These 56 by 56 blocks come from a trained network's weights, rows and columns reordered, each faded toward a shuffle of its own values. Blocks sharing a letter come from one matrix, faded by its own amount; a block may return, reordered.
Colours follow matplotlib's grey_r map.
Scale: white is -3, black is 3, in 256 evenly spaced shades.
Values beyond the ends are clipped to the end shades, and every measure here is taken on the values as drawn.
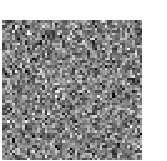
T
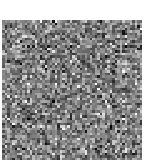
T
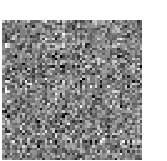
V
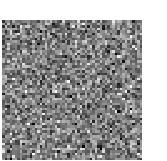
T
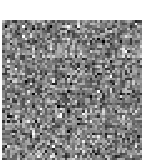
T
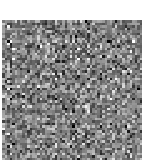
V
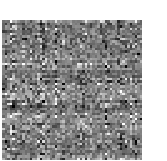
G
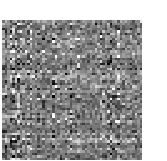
G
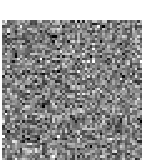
T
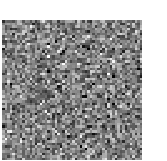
T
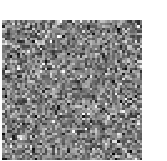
T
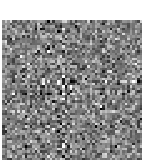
V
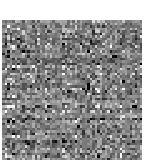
G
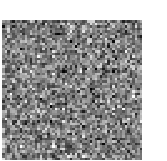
T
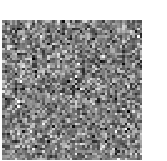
T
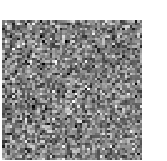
T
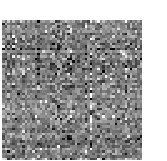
G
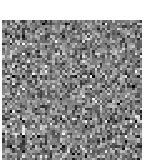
V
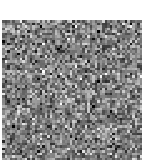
T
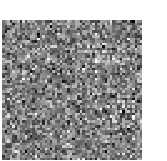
T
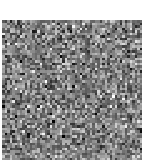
T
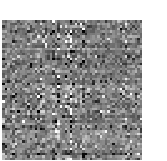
G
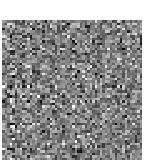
V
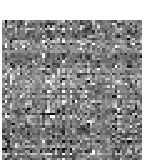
G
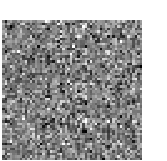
V
